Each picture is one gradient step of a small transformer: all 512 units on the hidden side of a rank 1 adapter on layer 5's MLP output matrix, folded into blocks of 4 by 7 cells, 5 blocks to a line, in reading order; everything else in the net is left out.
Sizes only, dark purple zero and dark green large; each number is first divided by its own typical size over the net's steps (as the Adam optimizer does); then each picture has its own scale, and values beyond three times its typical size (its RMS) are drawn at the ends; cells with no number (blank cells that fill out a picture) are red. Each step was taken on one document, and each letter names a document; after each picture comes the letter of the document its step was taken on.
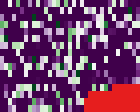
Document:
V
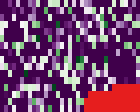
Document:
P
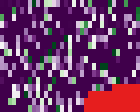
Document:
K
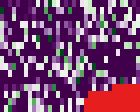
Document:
P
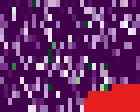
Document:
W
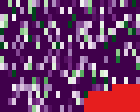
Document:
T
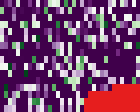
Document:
P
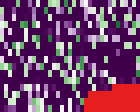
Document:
P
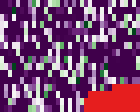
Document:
W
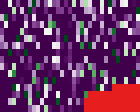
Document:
T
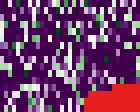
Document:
P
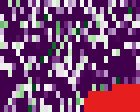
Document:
V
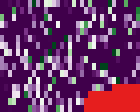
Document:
K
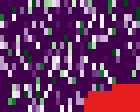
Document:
K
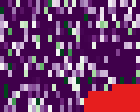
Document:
P
